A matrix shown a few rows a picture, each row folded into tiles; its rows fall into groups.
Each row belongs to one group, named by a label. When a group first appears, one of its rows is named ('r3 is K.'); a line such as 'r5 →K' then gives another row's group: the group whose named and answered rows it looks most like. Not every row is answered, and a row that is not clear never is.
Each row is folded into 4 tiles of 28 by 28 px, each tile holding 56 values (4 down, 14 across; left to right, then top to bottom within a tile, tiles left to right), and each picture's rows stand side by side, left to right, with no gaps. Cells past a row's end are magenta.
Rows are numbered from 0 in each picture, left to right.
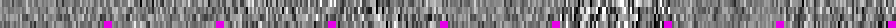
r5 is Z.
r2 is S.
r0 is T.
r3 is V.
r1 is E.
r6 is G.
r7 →Z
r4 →T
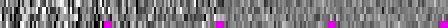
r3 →V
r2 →V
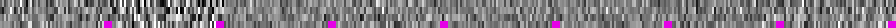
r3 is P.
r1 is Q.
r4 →T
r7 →G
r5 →P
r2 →T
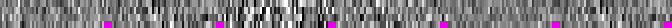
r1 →V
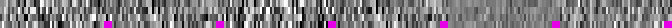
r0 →P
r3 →V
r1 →V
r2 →Z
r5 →G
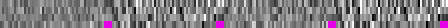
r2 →Q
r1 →S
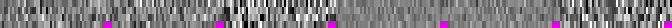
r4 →E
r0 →V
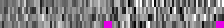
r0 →V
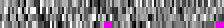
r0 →P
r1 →S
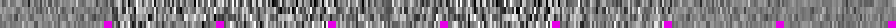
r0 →E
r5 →G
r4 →Q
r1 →S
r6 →E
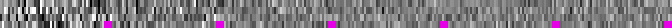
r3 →V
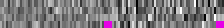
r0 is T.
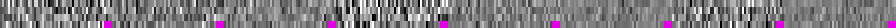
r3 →S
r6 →Z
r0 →Q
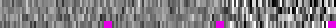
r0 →T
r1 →T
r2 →Q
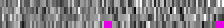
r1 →S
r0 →G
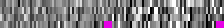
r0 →Z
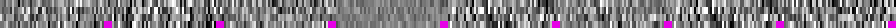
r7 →Q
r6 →P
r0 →Z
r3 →E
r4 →P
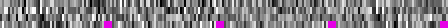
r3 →P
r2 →Q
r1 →Q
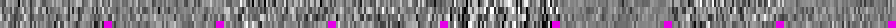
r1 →V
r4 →Z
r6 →S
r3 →P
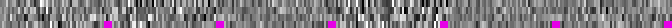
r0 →P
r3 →Q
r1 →E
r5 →V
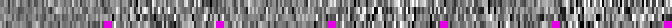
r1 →P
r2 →S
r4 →V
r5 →S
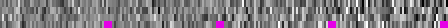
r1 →V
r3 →Q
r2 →G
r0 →G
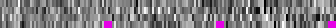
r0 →G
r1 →P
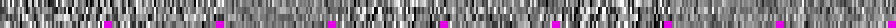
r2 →T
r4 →P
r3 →Z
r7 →G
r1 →S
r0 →Q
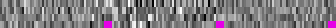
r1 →E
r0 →S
